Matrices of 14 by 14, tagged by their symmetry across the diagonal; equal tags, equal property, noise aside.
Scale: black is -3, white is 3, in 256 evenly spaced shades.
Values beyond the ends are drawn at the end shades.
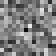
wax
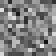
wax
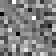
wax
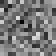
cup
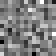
wax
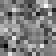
wax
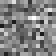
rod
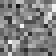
rod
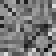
cup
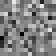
rod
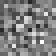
cup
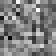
wax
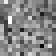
rod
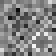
cup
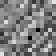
cup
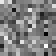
rod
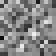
cup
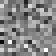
rod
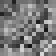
cup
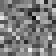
rod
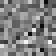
wax
